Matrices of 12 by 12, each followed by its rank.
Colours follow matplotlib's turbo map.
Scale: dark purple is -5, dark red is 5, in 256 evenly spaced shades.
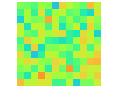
full rank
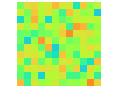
full rank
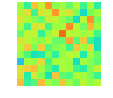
full rank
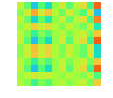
one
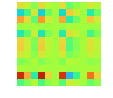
one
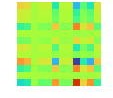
one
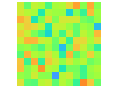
full rank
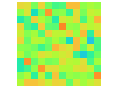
full rank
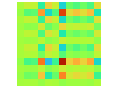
one
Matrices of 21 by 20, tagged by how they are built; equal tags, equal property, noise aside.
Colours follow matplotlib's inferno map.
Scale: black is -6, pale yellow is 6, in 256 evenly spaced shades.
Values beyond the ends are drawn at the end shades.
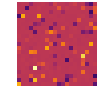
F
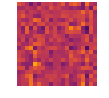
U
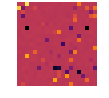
F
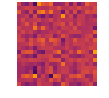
U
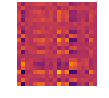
U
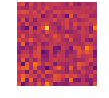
U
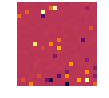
F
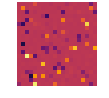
F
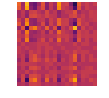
U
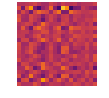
U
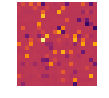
F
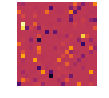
F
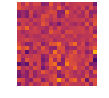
U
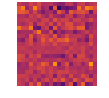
U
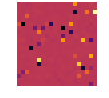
F
